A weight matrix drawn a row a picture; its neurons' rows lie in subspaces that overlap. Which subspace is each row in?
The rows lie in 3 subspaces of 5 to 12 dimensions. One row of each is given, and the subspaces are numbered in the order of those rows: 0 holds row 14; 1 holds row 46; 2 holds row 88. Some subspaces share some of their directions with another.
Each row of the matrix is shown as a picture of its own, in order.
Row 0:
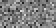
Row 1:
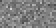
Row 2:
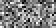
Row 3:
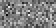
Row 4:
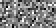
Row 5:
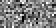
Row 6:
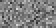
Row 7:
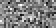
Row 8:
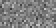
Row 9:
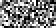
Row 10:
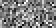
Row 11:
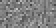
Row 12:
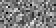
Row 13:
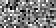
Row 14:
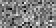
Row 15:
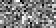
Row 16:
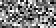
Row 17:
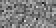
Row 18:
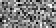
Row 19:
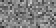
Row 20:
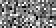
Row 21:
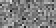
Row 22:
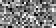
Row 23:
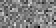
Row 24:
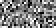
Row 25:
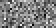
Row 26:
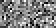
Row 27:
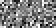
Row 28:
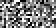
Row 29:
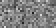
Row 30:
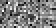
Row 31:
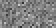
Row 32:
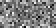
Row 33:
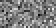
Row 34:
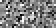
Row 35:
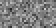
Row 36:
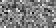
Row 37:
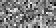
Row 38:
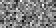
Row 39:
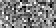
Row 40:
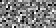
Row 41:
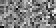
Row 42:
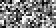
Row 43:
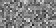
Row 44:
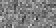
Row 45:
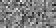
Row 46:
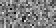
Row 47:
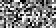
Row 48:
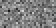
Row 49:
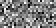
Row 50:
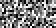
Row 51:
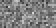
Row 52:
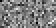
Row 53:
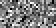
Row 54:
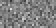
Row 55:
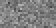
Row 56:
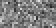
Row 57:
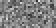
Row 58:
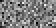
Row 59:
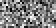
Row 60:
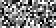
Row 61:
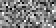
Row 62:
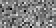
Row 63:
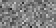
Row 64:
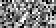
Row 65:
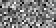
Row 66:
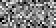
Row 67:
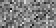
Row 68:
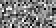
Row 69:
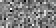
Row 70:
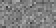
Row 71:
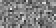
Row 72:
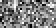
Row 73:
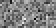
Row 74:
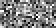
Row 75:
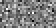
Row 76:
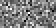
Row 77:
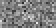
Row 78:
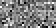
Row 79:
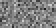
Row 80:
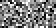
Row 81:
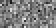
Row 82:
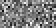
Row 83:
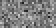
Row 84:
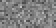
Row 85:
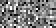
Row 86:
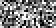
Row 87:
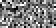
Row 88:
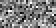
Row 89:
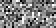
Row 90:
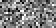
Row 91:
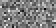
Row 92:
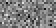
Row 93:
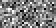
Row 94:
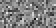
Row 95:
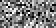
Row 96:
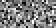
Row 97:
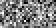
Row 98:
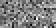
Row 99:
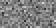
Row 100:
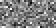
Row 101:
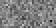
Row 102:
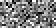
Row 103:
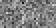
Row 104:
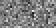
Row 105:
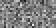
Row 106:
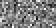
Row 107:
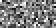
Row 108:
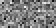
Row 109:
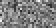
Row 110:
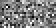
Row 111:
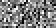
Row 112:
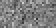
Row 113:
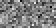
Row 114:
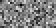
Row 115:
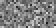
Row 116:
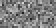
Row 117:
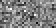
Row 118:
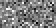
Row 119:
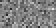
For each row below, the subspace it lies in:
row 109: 0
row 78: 2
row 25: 2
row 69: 1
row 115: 2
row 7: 0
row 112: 0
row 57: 2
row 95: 1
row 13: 0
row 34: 0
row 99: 2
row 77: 0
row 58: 2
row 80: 1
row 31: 1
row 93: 0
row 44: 0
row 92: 2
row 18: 0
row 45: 2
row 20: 0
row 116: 2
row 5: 1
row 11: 2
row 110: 2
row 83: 2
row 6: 2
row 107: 2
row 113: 2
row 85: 0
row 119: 2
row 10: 2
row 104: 2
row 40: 0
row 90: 0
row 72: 0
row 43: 1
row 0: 0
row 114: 2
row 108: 2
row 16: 2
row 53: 2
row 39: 2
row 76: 1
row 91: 0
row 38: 1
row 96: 2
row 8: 0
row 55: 0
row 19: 2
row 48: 0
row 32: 2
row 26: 1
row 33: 2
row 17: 1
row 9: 2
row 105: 1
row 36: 0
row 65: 0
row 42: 1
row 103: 0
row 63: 0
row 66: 2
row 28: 1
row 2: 2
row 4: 0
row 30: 0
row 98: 0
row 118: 0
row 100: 2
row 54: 1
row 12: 1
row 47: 1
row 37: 2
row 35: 2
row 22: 2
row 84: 2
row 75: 0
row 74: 1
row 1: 0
